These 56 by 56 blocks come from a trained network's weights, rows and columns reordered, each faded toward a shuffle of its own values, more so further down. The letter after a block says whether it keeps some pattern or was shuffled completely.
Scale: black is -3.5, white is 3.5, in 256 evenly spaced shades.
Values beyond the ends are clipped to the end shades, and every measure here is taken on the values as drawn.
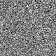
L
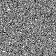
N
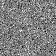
N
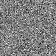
N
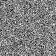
N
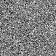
N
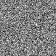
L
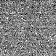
L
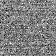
L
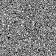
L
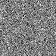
N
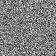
N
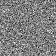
N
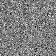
L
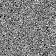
N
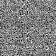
L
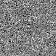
L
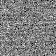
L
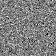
N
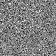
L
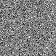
N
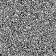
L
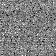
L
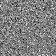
N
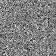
N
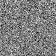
N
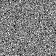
N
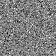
N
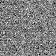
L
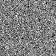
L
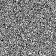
N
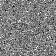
N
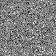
N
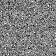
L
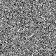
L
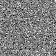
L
